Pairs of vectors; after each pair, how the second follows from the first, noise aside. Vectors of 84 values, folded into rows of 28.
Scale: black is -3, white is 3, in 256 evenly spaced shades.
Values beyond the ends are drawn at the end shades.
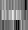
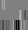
partly zeroed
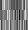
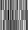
reversed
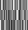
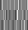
partly zeroed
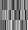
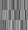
shrunk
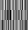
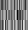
reversed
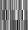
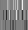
partly zeroed
